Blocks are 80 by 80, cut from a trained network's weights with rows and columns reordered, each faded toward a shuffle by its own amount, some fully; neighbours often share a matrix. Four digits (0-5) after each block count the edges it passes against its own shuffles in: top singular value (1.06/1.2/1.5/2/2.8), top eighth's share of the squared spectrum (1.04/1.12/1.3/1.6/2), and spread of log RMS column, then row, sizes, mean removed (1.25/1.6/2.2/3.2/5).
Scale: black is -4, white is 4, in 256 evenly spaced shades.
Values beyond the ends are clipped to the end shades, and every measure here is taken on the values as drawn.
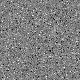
0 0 0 0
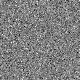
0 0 0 0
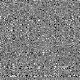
3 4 2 3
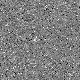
1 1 0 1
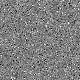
0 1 0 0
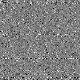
3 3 1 3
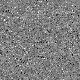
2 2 0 1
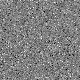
1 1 0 0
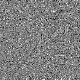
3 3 1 2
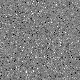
1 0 0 0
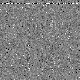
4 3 1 1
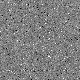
1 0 0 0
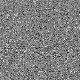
2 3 1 2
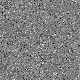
0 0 0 0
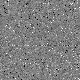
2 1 0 0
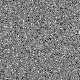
2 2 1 0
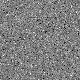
0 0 0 0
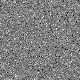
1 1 0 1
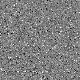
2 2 0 1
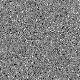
1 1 0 1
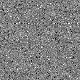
2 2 0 1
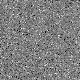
0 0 0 0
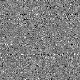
3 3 1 2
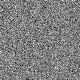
1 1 0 0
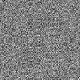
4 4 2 1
